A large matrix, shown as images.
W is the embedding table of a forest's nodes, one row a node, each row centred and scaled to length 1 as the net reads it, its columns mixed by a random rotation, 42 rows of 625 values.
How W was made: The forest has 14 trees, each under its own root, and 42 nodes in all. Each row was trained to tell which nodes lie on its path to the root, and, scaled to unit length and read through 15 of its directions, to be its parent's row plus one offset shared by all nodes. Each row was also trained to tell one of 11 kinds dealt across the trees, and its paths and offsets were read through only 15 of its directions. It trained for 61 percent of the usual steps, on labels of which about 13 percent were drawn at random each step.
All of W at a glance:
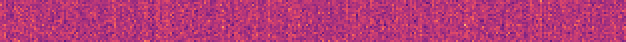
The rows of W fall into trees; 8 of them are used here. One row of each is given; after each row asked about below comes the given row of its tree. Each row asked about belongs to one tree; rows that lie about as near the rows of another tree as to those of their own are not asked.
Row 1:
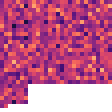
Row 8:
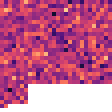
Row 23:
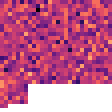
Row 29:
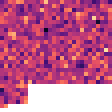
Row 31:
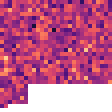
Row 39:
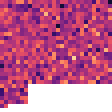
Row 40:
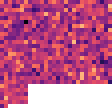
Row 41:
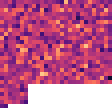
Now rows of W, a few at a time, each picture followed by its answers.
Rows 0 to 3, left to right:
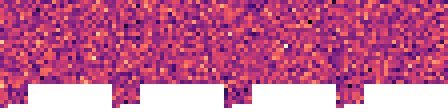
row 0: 39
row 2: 41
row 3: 1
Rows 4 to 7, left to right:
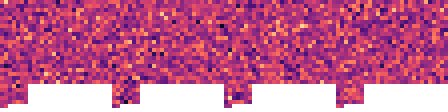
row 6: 41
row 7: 1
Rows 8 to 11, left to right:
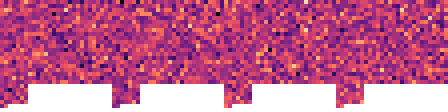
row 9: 31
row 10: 8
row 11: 29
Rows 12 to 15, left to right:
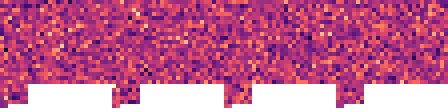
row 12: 41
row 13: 40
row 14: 29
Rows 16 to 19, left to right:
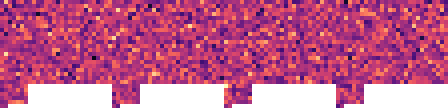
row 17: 41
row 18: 39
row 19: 31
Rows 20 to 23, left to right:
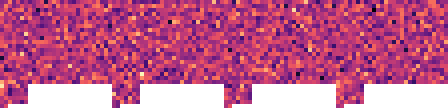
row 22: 31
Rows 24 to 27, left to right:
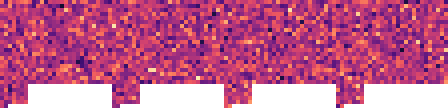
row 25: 1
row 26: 29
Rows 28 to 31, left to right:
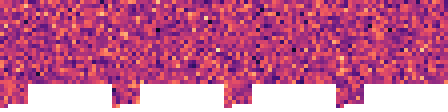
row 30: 23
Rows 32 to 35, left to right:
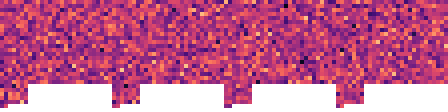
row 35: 39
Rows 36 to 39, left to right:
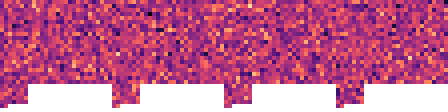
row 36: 1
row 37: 29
